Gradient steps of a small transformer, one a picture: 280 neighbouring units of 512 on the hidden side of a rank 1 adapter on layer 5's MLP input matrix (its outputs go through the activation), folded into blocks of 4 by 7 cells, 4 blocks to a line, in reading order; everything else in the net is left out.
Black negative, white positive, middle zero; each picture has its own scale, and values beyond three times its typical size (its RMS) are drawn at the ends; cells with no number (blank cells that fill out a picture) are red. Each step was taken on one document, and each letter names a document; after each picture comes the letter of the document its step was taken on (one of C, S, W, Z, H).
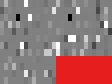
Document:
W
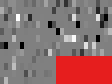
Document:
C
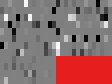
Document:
C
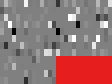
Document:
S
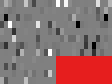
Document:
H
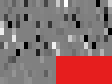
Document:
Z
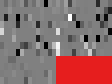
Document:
Z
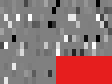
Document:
C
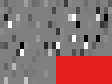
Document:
C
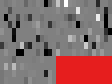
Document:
Z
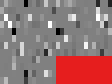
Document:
S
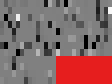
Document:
Z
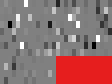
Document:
W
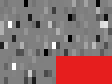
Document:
W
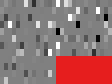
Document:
H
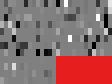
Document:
Z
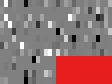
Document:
S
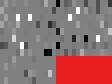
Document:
W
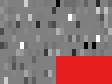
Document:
W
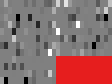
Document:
H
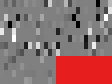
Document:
Z
